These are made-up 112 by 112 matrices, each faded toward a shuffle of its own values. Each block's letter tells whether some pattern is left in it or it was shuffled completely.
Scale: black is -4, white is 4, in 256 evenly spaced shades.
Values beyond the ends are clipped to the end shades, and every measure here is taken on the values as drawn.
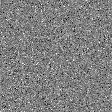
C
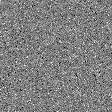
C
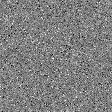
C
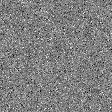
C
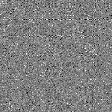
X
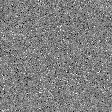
C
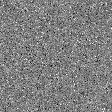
C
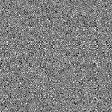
X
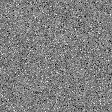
C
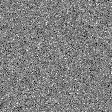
C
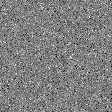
C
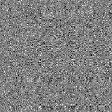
X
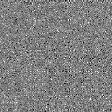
X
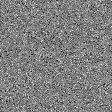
C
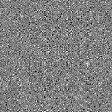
X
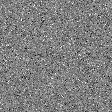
C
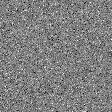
C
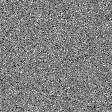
C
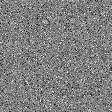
C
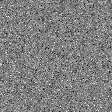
C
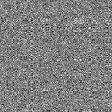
X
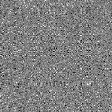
X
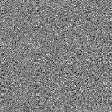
X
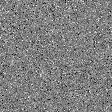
C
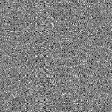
X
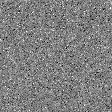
C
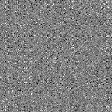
X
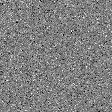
C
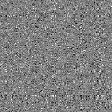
X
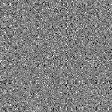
X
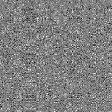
X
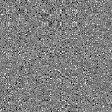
X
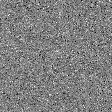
C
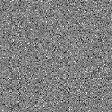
X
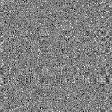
X
